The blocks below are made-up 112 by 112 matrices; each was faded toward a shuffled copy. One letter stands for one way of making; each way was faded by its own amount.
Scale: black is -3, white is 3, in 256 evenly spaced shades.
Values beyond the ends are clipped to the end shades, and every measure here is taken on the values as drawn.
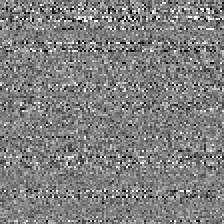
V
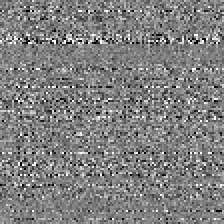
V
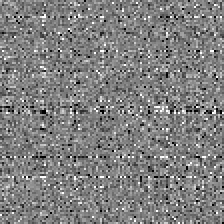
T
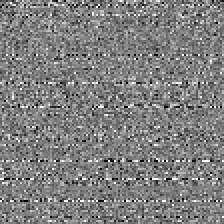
V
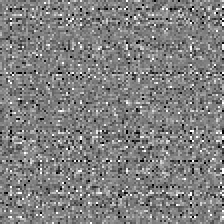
T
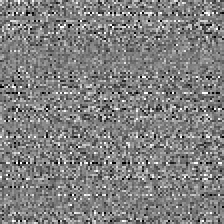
V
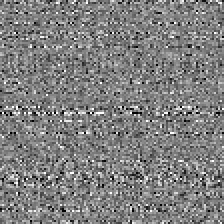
V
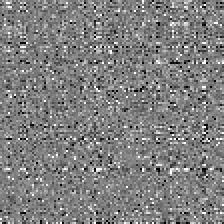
T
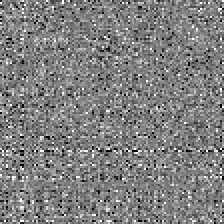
T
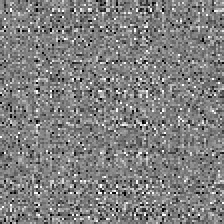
T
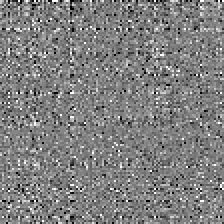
T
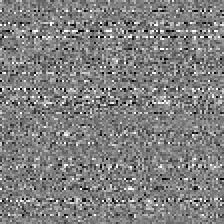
V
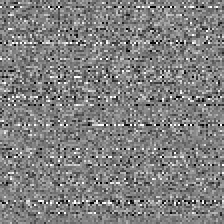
V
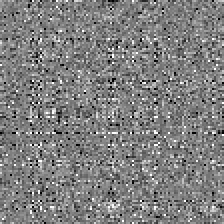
T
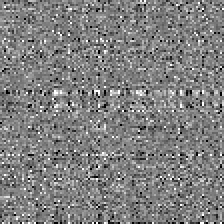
T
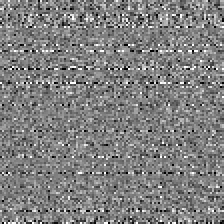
V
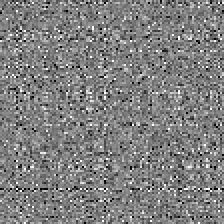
T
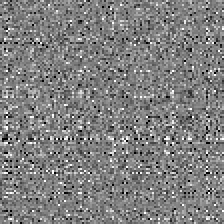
T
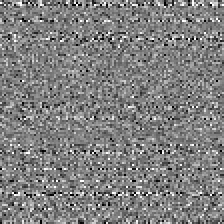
V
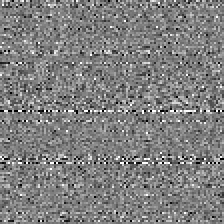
V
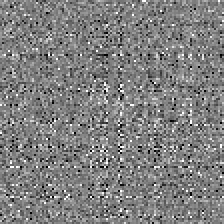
T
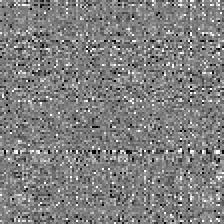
T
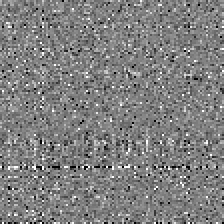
T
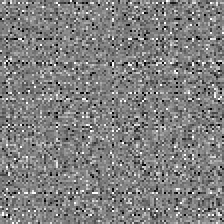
T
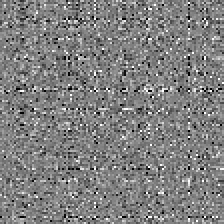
T
